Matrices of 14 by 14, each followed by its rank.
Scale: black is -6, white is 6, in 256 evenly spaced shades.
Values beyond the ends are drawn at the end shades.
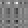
one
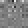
two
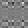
one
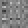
two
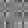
one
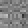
two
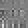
two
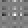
one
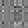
two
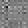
two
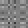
one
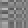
one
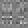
two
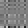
one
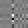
one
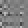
two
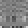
two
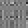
two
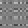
one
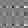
one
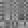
two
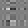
one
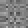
two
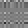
one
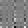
one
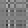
one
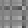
one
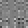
two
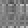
two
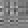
two
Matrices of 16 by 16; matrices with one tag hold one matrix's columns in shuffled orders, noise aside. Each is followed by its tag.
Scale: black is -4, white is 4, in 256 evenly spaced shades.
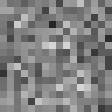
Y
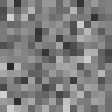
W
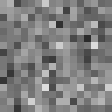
Y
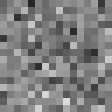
W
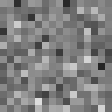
W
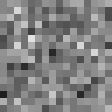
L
